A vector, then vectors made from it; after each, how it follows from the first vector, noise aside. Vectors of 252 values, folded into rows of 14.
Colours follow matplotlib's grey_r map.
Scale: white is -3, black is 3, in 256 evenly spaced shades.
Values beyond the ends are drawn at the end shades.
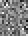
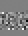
partly zeroed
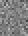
shrunk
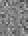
shrunk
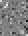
partly zeroed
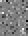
partly zeroed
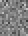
shrunk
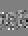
partly zeroed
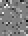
partly zeroed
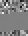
partly zeroed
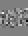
partly zeroed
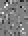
partly zeroed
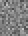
shrunk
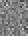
shrunk
